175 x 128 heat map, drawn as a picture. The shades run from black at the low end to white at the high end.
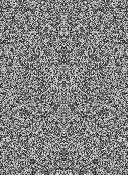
Seam: none. Odd rows or columns: none. Mirror symmetry: left to right. Slope: none. Stripes: none. Histogram: flat. Average level on the scale: 50%.
